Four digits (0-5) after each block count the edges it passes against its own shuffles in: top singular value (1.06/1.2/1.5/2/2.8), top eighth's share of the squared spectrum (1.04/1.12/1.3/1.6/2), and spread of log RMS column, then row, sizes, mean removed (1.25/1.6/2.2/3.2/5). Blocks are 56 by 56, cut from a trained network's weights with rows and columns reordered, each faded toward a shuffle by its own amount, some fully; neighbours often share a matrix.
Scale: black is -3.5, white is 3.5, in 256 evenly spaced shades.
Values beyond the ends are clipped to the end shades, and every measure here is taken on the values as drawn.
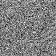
1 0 0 0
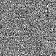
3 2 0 0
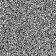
2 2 0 0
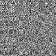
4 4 2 1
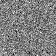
0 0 0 0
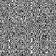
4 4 2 1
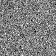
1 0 0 0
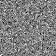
2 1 0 0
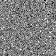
3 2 0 0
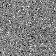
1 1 0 0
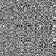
4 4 2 2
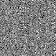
3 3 1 0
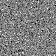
0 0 0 0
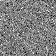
0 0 0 0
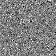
1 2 0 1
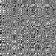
4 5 3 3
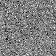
0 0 0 0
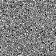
1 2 0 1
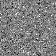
2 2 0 0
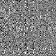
3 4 2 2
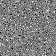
0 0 0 0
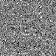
3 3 1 0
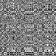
4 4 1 3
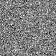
1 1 0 0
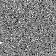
1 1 0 0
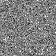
1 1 0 0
